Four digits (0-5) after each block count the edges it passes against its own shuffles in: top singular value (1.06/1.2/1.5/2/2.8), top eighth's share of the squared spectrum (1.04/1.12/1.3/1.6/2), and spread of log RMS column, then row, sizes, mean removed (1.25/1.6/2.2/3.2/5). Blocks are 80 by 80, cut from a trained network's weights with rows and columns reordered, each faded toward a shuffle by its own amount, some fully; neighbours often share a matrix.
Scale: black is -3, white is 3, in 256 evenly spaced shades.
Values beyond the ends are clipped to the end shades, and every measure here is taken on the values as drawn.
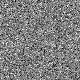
0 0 0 0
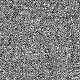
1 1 1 0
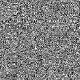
3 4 1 2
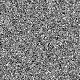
1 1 0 0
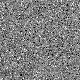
0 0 0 0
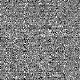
2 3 3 0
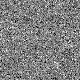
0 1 0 0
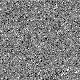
1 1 0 0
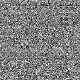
2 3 2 1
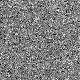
0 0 0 0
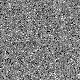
0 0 0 0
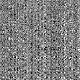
3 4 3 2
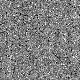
1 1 0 1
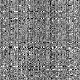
3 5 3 3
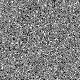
0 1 0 0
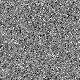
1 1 0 0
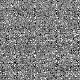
2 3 2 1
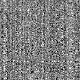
3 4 2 2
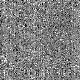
2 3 0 2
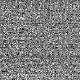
3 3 2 2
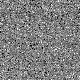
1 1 0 0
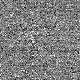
2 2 1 1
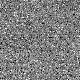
1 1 1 0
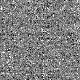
2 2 2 0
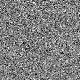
2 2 0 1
